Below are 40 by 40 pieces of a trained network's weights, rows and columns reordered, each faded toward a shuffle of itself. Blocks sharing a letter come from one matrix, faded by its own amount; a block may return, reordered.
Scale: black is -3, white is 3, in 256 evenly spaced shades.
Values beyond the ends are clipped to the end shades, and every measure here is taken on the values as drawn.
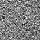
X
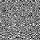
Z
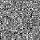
Z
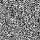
X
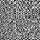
Z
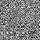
Z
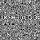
Z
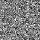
X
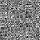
Z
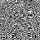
Z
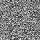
X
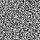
X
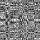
Z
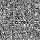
X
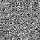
Z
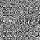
Z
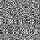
Z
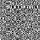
Z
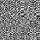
Z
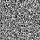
X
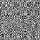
Z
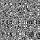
Z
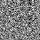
X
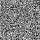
X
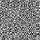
Z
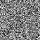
X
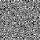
Z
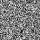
X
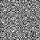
Z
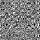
Z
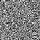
X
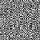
Z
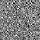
Z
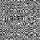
Z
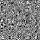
Z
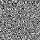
Z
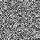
X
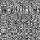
Z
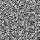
X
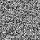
X
